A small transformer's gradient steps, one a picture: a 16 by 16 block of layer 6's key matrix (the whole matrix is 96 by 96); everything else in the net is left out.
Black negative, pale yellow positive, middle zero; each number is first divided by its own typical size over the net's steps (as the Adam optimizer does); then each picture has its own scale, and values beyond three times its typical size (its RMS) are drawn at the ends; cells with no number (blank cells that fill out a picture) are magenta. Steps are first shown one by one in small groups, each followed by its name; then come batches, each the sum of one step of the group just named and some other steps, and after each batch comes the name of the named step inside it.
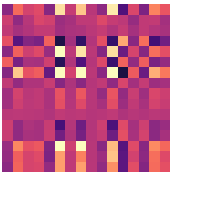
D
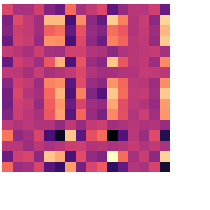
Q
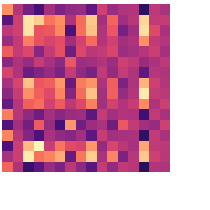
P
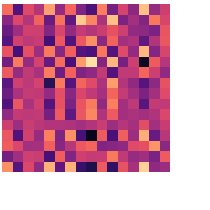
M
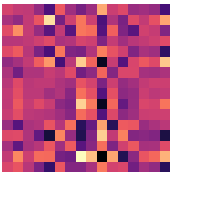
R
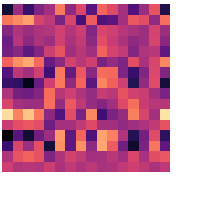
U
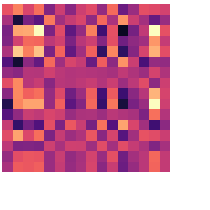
Q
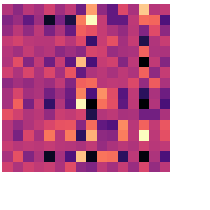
M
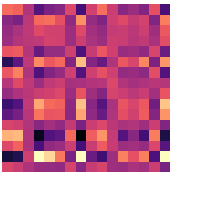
Q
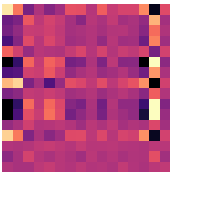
M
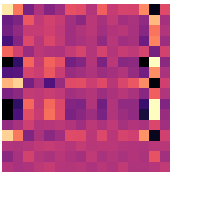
M
